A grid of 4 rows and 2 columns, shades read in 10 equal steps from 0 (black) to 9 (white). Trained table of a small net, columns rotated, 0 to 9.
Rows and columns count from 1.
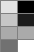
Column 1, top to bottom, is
8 7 6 4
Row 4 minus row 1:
-4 9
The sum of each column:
25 16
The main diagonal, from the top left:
8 1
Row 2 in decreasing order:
7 1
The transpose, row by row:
8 7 6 4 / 0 1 6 9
